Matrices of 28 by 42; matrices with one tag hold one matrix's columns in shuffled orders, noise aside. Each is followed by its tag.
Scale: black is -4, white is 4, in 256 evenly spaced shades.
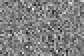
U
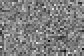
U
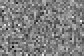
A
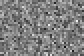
A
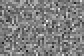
A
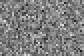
A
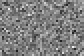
U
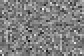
U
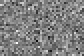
U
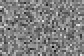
A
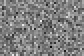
A
